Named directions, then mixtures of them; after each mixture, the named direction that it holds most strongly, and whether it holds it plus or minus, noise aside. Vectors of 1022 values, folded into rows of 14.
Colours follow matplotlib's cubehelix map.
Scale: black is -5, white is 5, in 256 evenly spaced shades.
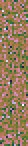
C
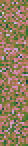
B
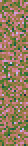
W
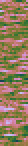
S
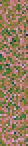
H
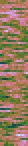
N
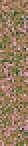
W, minus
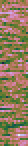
N, plus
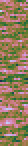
S, plus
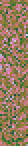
H, minus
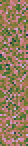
H, plus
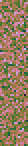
W, plus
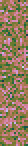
H, plus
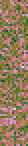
H, plus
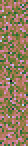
C, plus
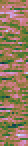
N, plus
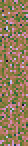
C, minus
